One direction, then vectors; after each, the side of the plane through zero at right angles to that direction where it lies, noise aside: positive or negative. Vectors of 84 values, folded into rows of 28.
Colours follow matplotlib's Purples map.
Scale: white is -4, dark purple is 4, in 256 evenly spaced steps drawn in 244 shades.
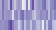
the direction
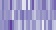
positive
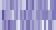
positive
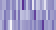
negative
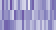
positive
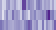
negative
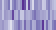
negative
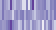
positive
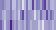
positive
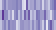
positive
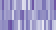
positive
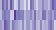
positive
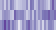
positive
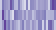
positive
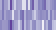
positive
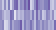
negative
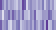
negative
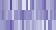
positive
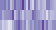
negative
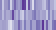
negative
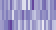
positive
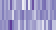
positive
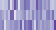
negative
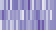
negative
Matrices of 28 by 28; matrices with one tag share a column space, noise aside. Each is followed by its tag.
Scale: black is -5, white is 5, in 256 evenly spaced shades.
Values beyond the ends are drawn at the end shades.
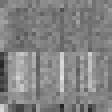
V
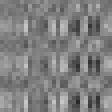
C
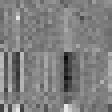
V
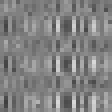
C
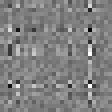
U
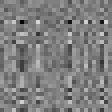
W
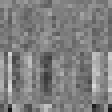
V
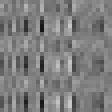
C
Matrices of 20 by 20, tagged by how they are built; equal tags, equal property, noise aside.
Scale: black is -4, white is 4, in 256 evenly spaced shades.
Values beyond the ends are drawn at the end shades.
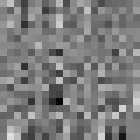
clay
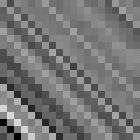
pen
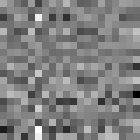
clay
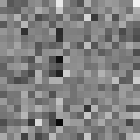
clay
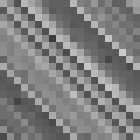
pen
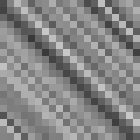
pen
